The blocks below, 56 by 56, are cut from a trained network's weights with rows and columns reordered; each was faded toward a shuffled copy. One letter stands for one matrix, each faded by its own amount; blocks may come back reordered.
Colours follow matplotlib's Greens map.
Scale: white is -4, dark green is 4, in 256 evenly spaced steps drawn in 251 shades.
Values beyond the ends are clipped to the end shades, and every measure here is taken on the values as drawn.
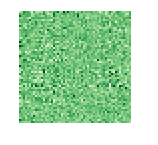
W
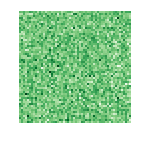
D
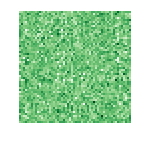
W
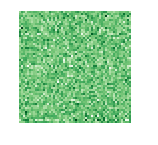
W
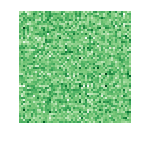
W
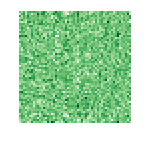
W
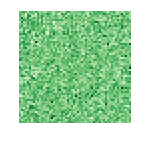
D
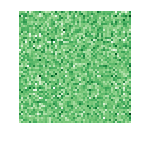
W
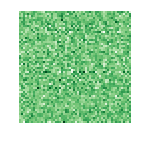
W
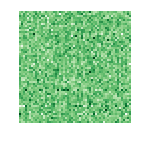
D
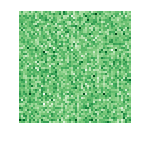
D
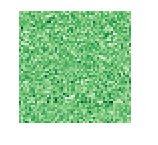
W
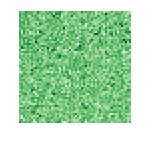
D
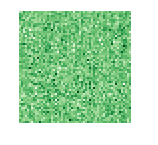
D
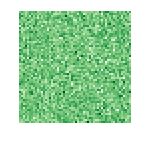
D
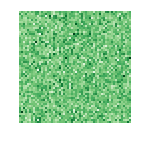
D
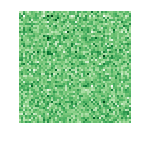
W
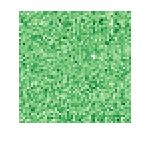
W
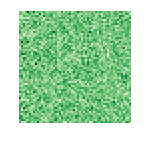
D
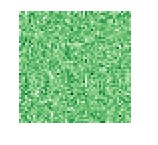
W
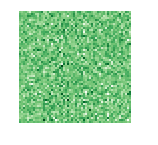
W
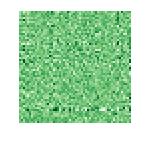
W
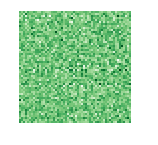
W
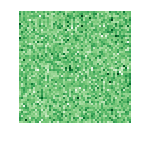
D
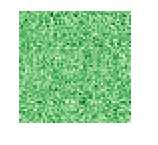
W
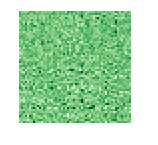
W
